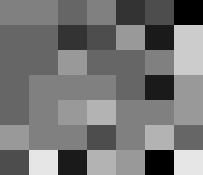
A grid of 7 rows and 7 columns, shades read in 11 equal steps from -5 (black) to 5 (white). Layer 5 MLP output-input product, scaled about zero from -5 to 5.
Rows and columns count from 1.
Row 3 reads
-1 -1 1 -1 -1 0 3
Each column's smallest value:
-2 -1 -4 -2 -3 -5 -5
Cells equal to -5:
2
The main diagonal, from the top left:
0 -1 1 0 0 2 4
